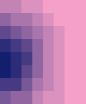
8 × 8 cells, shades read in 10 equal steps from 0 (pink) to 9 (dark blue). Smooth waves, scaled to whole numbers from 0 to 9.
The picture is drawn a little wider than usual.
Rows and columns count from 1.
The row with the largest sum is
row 5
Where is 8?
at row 4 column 1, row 5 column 2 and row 6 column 2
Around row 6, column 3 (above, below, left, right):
7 5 8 4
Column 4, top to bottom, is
1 2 3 4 4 4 3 2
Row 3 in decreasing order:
6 5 4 3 2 1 0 0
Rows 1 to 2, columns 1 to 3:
2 2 1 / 4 3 3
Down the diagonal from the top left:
2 3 4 4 2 1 0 0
